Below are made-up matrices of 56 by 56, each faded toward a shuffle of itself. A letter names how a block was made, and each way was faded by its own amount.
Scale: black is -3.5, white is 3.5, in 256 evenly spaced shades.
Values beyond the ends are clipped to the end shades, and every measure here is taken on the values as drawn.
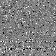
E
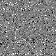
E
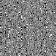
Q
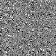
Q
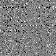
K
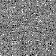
Q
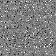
E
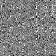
Q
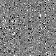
K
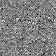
E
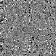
Q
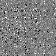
K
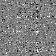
K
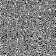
Q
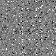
K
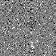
Q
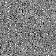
Q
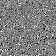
E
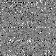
E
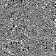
K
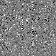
K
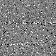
E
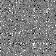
K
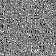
Q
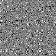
K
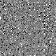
K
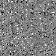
K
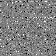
E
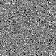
Q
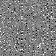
Q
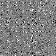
K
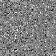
Q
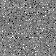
E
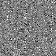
Q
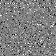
E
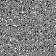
E
